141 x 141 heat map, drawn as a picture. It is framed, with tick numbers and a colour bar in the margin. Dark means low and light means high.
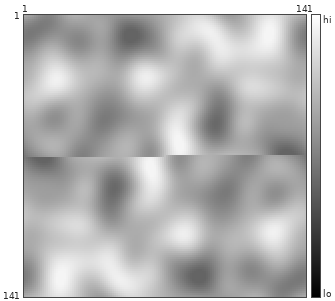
The centre is the roughest part. No overall slope runs across the table. A half turn leaves it unchanged. On average the colour sits 70% of the way up the scale.
